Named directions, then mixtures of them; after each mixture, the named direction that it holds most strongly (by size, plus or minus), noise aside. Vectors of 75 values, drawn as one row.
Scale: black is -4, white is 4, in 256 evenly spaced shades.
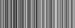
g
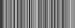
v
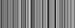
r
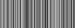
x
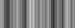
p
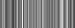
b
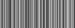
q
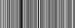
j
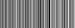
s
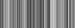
p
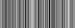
s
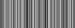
x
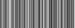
q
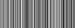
x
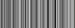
r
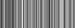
b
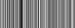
j
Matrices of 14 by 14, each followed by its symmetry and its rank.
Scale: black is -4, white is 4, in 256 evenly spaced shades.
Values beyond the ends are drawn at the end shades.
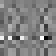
neither, rank two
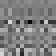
neither, rank two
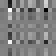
neither, rank one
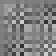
symmetric, rank two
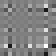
symmetric, rank one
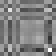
symmetric, rank two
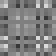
symmetric, rank one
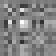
symmetric, rank two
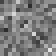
symmetric, full rank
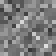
symmetric, full rank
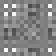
symmetric, rank two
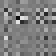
neither, rank two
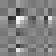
symmetric, rank one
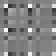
symmetric, rank one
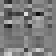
neither, rank two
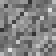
symmetric, full rank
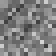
symmetric, full rank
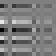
neither, rank one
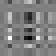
neither, rank one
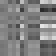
neither, rank one
